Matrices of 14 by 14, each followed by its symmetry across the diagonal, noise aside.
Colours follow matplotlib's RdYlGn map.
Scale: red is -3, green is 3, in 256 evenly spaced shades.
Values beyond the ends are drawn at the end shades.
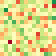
neither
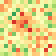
symmetric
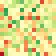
neither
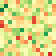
neither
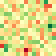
antisymmetric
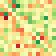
antisymmetric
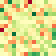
symmetric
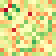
symmetric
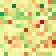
neither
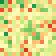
symmetric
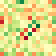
antisymmetric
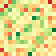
symmetric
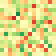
antisymmetric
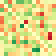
antisymmetric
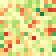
neither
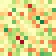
antisymmetric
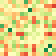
symmetric
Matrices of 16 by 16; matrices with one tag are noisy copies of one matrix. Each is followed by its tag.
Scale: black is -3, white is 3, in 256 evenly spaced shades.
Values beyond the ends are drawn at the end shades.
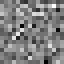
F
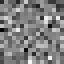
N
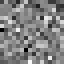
N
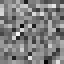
F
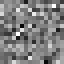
F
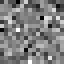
N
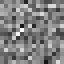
F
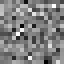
F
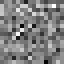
F
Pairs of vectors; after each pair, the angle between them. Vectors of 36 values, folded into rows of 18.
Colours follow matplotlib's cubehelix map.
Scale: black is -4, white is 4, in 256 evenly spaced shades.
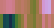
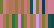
orthogonal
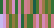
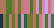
partly opposed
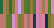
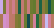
partly opposed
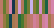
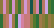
nearly opposite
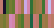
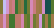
nearly opposite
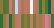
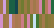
partly opposed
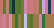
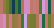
nearly parallel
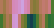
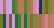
orthogonal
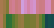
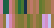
partly opposed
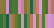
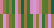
orthogonal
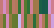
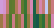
orthogonal
